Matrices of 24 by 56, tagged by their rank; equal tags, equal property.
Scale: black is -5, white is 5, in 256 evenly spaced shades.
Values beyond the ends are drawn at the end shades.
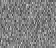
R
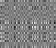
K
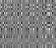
K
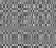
K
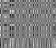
K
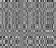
K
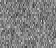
R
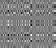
K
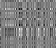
K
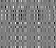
K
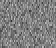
R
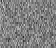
R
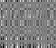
K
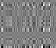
K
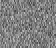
R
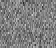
R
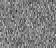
R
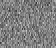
R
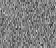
R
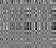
K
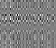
K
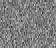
R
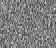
R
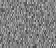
R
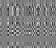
K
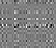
K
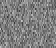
R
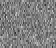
R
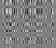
K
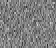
R
